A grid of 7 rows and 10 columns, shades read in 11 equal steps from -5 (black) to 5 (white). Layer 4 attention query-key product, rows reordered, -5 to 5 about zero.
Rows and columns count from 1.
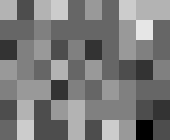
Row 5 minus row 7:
1 -2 3 -1 -2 1 -2 -1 4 1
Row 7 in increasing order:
-5 -2 -2 -2 -2 -1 1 2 3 3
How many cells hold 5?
0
